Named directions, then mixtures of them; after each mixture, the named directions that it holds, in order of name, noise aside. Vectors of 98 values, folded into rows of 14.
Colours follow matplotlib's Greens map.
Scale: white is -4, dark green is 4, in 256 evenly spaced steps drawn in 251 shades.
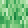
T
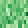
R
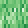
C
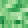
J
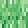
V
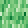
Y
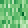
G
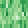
G, T, V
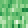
J, V, Y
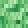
J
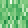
V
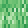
C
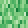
R, Y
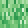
C, G, T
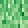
C, G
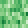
G, J, R
